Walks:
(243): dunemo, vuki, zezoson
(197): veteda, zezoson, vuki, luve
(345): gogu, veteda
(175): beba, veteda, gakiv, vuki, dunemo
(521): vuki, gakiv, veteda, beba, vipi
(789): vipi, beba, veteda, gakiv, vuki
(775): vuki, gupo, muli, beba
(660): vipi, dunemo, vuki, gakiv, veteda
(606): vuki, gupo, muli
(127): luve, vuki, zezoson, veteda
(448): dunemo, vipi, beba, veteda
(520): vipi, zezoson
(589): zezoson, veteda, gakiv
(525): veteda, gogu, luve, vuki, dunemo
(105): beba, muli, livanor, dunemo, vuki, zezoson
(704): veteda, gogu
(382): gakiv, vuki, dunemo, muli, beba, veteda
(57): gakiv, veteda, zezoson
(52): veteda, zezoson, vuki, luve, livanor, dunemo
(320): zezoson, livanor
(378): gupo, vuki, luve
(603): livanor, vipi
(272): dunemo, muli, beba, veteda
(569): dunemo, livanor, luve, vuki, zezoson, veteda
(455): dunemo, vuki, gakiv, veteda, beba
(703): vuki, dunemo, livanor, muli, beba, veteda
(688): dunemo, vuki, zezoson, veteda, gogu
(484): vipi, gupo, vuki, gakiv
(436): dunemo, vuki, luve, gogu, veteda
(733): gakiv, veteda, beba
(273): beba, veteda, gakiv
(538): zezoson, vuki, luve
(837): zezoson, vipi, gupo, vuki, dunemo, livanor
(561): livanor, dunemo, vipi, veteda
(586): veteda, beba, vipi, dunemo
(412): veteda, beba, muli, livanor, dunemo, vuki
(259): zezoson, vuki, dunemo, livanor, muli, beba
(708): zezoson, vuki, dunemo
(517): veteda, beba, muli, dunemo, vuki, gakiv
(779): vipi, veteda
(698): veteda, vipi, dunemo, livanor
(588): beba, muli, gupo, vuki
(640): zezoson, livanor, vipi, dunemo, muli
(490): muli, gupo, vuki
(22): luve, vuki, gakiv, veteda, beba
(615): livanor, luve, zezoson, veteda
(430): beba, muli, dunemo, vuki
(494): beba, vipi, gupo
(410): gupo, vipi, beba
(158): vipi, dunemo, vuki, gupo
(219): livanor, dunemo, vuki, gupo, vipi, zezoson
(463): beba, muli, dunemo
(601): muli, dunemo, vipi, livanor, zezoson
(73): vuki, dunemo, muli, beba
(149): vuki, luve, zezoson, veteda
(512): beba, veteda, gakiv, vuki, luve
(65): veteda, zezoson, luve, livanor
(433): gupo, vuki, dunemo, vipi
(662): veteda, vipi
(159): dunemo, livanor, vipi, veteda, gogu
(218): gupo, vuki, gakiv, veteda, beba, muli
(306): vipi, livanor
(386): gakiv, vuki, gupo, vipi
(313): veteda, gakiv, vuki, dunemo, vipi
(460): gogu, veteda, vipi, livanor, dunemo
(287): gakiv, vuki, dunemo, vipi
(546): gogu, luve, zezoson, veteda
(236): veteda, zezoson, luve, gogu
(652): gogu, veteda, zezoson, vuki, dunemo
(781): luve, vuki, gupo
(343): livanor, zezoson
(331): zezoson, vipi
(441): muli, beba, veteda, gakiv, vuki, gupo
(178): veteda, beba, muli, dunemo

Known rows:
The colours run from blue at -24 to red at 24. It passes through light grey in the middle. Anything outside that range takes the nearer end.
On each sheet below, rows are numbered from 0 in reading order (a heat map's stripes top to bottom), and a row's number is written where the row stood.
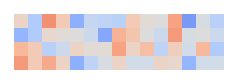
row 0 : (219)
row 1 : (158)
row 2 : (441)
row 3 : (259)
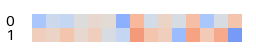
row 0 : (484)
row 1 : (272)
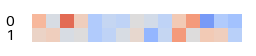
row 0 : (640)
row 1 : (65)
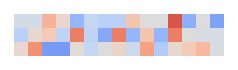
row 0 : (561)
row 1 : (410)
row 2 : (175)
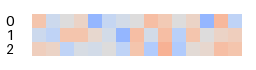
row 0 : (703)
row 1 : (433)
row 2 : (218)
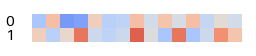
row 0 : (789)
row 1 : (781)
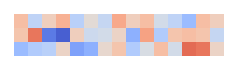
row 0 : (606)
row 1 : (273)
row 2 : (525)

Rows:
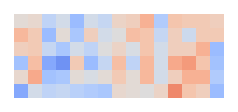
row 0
(455)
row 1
(382)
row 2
(412)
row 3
(586)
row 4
(517)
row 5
(698)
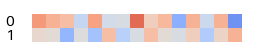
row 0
(463)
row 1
(287)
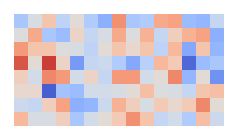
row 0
(520)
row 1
(178)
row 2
(105)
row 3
(320)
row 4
(601)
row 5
(521)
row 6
(436)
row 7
(73)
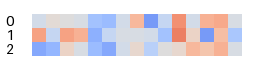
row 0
(236)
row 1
(615)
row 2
(460)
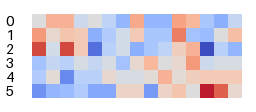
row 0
(331)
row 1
(538)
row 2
(343)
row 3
(660)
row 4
(313)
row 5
(704)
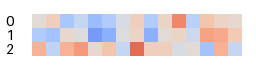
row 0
(197)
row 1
(652)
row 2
(490)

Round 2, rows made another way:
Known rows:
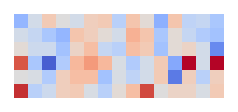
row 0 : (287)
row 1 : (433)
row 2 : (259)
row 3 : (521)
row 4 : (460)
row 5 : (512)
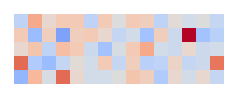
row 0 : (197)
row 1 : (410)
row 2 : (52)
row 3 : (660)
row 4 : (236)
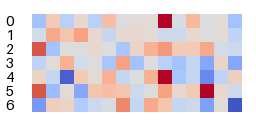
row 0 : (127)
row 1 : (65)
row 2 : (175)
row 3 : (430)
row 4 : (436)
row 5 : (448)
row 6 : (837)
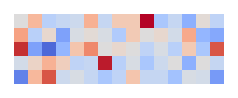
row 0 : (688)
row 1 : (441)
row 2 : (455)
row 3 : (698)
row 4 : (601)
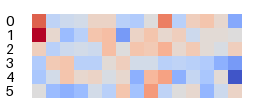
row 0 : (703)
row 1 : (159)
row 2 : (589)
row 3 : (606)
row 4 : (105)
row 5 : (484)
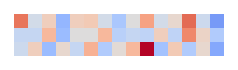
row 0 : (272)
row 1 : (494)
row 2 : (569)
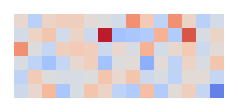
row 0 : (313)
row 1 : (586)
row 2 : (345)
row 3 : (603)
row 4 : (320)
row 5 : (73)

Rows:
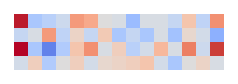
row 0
(733)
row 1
(463)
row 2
(22)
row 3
(538)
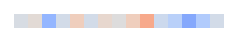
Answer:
(378)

